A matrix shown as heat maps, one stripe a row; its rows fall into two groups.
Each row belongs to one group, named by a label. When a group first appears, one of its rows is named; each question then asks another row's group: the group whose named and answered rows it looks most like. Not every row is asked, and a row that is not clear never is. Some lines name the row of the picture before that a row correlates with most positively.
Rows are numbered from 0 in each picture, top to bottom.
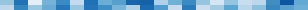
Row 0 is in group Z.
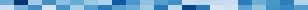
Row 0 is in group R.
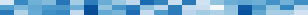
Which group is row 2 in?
R
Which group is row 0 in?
Z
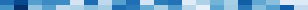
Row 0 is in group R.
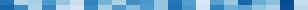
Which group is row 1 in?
R
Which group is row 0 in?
R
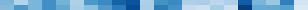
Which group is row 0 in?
R
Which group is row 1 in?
R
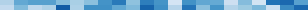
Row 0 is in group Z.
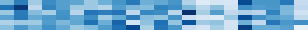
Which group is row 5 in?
R
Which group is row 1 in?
R
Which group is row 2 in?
Z
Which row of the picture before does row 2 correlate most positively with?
0
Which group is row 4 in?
Z
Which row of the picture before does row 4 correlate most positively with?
0
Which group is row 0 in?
R
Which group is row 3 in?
R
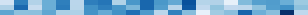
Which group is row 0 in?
Z
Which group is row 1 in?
Z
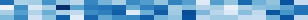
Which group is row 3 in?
Z
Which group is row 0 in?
R
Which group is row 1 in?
Z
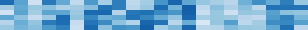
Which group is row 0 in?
R
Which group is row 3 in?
Z
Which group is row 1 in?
Z
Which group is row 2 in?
Z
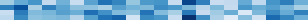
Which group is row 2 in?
Z
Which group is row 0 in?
Z
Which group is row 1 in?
R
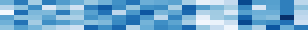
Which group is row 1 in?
Z
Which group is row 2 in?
Z
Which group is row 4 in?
R
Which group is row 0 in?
R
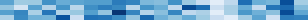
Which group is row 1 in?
Z
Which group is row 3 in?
Z
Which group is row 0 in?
R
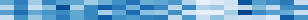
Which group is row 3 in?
Z
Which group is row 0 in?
R
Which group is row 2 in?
R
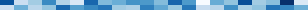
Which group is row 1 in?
Z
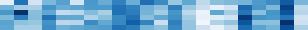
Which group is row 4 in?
R
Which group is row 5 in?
R
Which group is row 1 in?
R
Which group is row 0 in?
Z
